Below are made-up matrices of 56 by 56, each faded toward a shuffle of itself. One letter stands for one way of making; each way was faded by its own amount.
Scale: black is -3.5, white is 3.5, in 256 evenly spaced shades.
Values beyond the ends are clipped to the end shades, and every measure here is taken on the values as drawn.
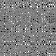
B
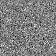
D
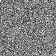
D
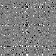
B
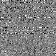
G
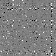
B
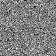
D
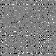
B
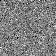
D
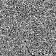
D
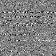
G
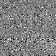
G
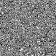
D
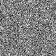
D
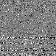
G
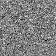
D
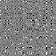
B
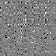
B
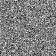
D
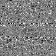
G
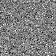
D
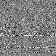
G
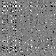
B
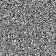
D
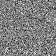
D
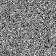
D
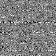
G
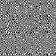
B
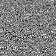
G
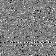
G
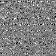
G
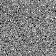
D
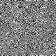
G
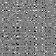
B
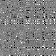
B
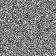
D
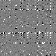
B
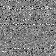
G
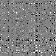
B
